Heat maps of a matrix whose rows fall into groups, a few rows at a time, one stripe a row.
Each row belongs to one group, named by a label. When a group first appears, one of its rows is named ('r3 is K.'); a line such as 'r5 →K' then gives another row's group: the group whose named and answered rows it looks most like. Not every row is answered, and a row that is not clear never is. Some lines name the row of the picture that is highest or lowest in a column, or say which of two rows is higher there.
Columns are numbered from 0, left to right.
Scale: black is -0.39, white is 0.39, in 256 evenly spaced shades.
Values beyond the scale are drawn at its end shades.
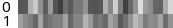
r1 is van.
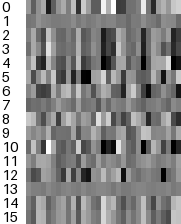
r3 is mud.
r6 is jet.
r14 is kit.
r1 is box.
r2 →mud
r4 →mud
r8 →jet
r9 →van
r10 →mud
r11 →van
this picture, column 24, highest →9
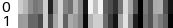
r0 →jet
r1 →jet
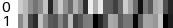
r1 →mud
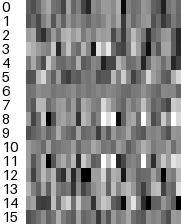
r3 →jet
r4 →mud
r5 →van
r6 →box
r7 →kit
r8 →kit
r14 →jet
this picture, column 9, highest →11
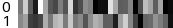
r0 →mud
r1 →jet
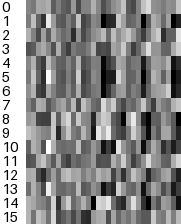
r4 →mud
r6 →mud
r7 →kit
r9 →jet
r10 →mud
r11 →van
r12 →jet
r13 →mud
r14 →jet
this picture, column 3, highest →11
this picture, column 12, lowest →15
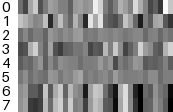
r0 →kit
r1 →jet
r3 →van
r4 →box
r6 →jet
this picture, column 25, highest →3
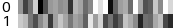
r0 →kit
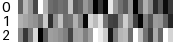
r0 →mud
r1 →jet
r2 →kit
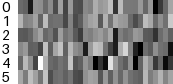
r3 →jet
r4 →mud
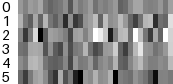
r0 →van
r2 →kit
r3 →van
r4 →van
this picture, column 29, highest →2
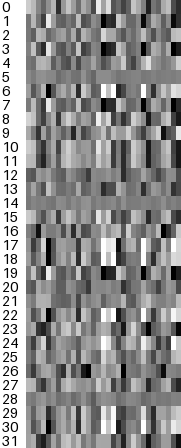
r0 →jet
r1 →mud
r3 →mud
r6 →kit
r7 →mud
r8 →jet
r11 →jet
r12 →box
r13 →mud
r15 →jet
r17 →kit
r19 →mud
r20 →box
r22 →kit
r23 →jet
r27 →jet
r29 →kit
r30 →kit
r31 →jet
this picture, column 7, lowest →26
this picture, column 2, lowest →16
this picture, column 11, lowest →26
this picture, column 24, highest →4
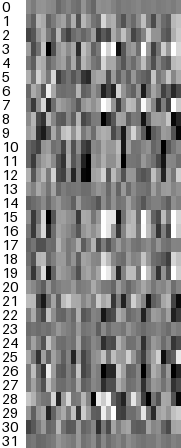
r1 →kit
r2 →van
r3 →kit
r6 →mud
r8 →mud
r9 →jet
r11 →box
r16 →kit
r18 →kit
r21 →jet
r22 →mud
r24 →mud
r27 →mud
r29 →kit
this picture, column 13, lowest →28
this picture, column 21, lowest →2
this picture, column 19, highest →2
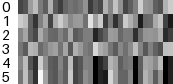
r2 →mud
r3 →kit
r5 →mud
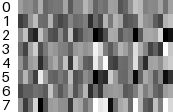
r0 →van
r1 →van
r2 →mud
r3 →kit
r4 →kit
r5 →mud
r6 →van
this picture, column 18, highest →5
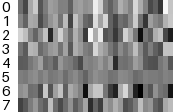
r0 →kit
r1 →kit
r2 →jet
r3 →kit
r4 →box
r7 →van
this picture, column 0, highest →2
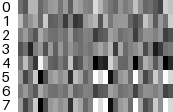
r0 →kit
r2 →mud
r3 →box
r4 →mud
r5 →kit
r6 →mud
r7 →kit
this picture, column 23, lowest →4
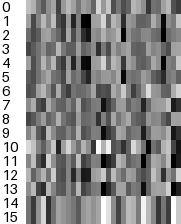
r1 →box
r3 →van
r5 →box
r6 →van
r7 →mud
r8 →van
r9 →mud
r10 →jet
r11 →mud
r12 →box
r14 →kit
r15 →kit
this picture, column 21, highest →10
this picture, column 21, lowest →6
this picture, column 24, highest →6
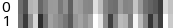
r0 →kit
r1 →kit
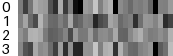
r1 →mud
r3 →box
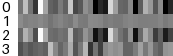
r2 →mud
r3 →van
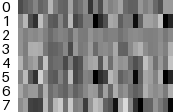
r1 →mud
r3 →van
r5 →mud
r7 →jet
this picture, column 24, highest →3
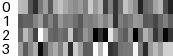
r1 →box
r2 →mud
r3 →kit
